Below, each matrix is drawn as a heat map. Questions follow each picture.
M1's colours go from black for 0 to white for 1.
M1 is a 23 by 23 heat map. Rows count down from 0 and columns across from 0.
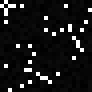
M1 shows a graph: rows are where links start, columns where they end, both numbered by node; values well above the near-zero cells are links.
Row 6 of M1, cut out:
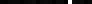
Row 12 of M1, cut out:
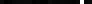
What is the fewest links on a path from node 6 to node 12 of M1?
4
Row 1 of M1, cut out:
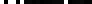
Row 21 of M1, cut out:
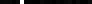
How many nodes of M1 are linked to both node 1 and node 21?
1
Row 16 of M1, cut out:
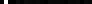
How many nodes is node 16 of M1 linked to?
1
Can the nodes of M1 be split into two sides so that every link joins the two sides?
yes
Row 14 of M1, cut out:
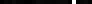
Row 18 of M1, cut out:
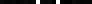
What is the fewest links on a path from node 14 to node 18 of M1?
1
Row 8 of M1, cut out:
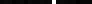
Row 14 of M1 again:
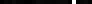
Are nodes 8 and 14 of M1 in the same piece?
no
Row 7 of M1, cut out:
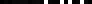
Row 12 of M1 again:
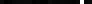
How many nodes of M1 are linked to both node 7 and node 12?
1
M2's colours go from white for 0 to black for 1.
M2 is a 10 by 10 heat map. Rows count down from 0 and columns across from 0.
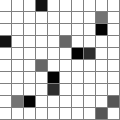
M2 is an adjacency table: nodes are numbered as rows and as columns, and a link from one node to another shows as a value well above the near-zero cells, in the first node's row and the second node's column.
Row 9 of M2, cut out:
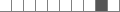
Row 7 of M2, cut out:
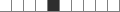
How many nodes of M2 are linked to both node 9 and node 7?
0
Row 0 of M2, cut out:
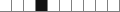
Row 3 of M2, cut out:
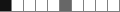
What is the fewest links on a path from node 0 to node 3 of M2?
1
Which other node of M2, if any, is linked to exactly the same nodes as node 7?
node 6
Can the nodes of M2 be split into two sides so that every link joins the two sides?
yes
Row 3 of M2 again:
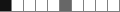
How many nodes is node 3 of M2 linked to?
2
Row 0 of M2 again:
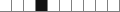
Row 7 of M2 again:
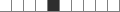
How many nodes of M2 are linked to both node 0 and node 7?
0
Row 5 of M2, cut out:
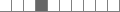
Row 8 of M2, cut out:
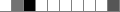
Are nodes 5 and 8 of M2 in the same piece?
no
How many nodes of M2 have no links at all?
0
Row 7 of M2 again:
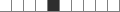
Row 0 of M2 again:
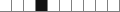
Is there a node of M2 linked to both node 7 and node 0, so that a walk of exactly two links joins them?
no
